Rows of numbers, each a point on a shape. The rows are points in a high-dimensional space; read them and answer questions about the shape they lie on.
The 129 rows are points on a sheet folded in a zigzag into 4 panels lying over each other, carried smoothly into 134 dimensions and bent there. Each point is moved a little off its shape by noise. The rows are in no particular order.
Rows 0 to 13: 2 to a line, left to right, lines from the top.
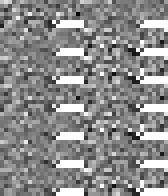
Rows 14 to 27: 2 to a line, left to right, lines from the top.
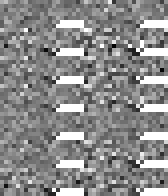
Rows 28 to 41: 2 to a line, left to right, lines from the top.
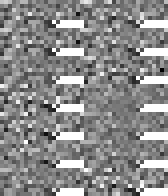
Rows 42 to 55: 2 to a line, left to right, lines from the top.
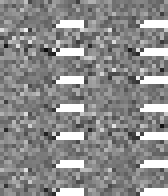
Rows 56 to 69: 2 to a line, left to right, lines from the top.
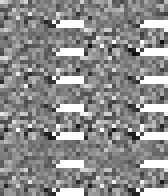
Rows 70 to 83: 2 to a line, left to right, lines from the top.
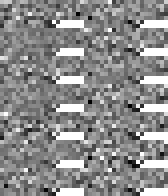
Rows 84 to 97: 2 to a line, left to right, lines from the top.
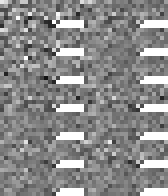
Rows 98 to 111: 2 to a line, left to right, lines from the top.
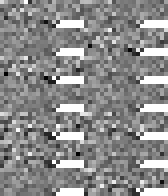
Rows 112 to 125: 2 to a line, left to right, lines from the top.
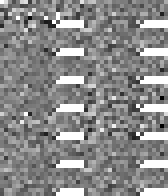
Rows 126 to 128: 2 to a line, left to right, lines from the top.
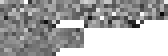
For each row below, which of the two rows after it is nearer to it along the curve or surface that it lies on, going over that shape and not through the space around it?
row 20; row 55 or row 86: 86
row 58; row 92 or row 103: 92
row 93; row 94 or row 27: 27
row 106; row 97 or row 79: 79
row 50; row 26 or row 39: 26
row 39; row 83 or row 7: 7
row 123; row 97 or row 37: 97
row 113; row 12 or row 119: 119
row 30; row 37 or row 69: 37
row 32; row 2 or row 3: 2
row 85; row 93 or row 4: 93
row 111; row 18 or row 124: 124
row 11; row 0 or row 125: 0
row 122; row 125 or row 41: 125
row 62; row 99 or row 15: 15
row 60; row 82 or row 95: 95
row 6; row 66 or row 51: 66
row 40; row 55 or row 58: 55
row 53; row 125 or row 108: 125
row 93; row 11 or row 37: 11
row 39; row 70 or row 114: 70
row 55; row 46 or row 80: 46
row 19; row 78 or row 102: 78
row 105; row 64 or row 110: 110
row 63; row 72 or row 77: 77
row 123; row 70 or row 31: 70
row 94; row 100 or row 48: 48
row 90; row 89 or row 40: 89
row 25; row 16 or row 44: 44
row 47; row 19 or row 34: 19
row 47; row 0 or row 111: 111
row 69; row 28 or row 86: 86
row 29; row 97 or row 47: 47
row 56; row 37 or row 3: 3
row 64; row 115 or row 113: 115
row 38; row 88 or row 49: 88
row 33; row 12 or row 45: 12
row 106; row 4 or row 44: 44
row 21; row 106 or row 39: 106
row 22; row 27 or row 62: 62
